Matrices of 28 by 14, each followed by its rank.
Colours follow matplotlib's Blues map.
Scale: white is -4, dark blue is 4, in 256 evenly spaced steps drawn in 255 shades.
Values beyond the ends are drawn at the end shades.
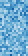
full rank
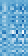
two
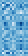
two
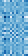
two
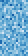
full rank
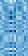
two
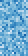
full rank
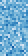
full rank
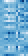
two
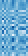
two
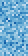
full rank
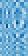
two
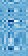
two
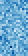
full rank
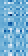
two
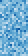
full rank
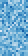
full rank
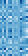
two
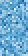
full rank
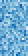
full rank
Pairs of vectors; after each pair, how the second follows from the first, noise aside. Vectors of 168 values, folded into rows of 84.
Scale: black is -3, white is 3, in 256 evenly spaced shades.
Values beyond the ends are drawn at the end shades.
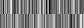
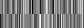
shuffled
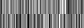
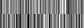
copied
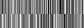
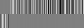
partly zeroed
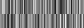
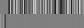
partly zeroed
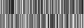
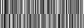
shuffled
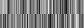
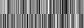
copied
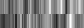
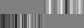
partly zeroed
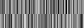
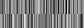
copied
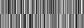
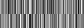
copied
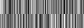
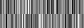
shuffled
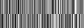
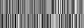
copied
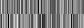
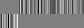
partly zeroed
